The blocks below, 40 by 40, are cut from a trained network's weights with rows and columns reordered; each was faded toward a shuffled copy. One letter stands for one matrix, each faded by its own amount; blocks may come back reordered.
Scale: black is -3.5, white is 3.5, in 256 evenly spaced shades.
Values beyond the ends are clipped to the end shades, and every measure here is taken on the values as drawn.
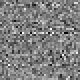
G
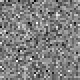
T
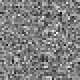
T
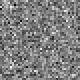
T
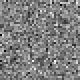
T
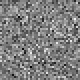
T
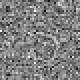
G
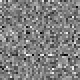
G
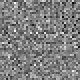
G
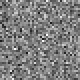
T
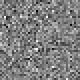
G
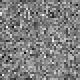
T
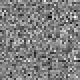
G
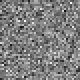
T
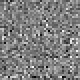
G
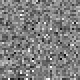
G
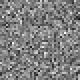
T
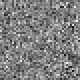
T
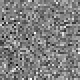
T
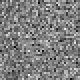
T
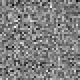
T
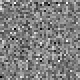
G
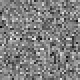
G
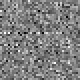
G
